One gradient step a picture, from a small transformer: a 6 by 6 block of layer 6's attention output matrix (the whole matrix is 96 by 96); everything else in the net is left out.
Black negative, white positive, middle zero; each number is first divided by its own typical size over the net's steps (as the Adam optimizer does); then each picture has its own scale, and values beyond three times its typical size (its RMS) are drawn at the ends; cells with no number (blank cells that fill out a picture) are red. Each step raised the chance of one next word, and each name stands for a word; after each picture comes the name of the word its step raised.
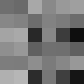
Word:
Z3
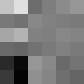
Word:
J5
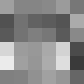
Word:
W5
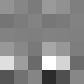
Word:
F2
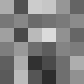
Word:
J5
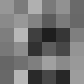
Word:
Z3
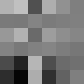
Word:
J5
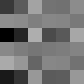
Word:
Z3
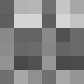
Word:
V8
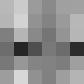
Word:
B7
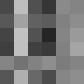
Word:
Z3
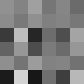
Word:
Z3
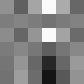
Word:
J5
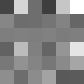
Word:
W5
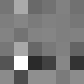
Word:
F2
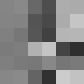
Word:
B7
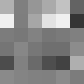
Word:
V8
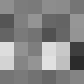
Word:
W5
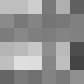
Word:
W5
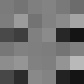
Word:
Z3
